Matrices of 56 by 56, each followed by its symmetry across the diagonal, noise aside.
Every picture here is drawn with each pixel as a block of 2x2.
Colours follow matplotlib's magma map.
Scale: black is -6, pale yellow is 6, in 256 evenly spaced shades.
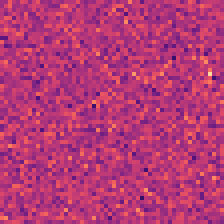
neither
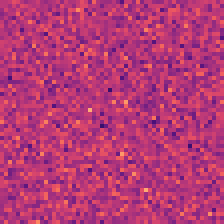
antisymmetric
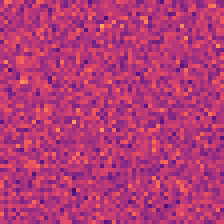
neither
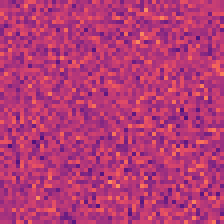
antisymmetric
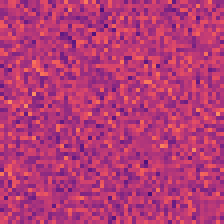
antisymmetric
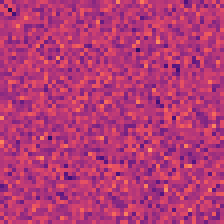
symmetric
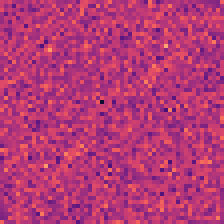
symmetric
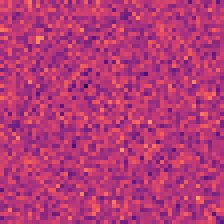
symmetric
